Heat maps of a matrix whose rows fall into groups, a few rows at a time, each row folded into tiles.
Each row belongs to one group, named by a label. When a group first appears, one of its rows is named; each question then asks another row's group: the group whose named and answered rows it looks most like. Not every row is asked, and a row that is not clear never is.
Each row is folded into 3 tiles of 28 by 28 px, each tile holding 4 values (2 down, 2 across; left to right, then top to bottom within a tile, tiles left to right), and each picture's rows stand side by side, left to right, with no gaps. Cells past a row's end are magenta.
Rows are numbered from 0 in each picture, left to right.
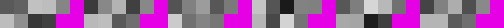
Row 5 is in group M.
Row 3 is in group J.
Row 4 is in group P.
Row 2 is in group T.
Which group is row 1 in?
M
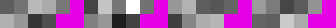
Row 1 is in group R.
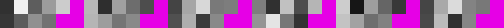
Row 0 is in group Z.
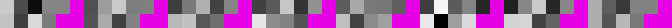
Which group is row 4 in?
T
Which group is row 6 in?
M
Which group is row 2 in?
M
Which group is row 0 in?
J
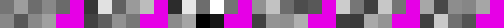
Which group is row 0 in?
T
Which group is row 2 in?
R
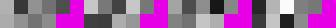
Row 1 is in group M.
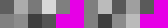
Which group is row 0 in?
R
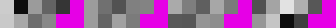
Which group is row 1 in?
J
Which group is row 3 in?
P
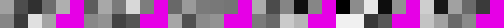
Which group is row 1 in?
R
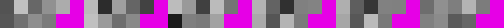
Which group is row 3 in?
J
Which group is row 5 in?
R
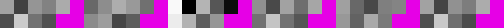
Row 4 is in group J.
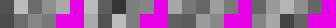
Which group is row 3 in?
P
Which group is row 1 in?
J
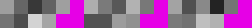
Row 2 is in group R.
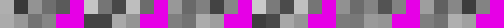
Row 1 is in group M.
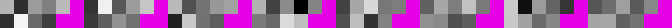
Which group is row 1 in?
Z
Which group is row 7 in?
M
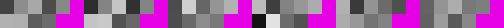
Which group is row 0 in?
M
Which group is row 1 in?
M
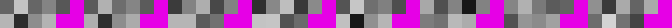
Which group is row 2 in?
M
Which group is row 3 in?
M
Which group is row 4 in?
T
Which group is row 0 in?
T
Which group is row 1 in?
T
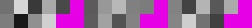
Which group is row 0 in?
T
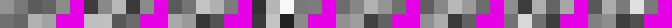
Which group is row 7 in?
R
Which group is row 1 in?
M
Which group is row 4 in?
P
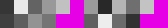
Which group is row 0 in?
Z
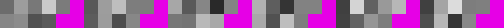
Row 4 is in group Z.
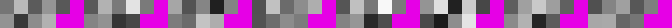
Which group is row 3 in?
Z
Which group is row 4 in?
R
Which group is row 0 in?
T
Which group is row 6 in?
P
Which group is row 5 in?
T
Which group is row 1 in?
R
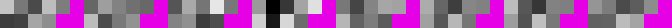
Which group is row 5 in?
J
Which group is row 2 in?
R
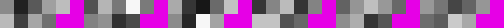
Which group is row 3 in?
M
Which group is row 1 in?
R
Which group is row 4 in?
P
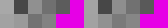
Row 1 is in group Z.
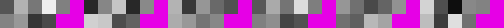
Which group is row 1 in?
M
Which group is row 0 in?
R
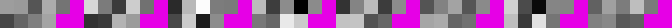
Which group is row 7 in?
R
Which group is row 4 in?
M
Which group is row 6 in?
J
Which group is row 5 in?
M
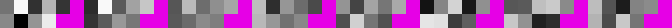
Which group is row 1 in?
Z
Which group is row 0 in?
T
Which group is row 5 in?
M
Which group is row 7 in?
J
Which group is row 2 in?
Z
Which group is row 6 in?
P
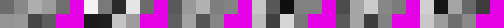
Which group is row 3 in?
J
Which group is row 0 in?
P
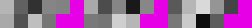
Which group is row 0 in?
J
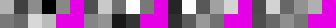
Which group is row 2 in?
Z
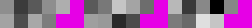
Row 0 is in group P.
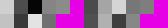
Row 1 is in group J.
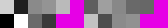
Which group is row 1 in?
T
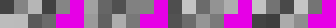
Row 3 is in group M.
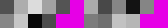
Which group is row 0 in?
P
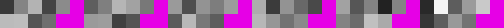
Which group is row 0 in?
M
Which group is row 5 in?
Z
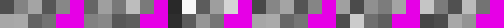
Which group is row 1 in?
R
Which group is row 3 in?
M
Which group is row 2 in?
Z
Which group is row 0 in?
M
